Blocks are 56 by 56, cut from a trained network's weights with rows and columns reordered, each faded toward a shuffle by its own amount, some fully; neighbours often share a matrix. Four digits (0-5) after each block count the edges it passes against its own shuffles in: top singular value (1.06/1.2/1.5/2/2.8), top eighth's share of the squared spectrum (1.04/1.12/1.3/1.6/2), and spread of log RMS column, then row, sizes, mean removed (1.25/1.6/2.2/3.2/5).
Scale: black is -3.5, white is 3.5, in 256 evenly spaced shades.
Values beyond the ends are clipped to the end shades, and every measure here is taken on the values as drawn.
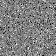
0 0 0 0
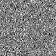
3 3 1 1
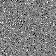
1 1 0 0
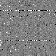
4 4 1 2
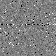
2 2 0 1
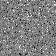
0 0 0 0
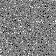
0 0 0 0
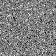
1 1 0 0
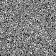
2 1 0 0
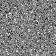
1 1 0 0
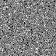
0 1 0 0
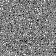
0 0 0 0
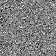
0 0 0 0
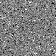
1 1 0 0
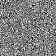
3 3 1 1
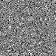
3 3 0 1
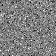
2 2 0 0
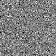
2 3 1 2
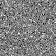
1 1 0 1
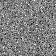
1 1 0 0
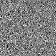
2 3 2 2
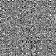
3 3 2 1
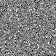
0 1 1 0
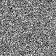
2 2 0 0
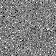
1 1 0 1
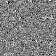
2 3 0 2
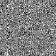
2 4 2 1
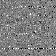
3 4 0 2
